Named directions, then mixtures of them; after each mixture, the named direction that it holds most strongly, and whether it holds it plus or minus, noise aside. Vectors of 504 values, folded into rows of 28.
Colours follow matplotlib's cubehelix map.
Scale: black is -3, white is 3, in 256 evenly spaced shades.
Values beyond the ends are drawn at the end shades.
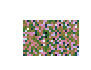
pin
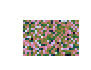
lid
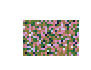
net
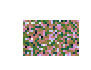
lid, minus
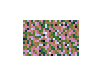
pin, minus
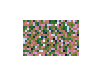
pin, plus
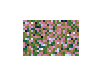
lid, minus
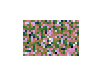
net, minus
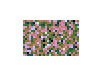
net, plus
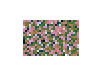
pin, minus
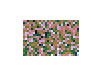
pin, plus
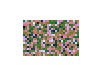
net, minus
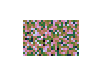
lid, plus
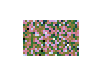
pin, minus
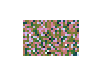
net, plus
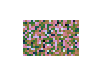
net, plus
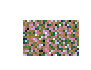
pin, minus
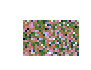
pin, minus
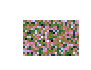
lid, plus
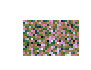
lid, minus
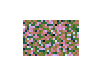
net, plus
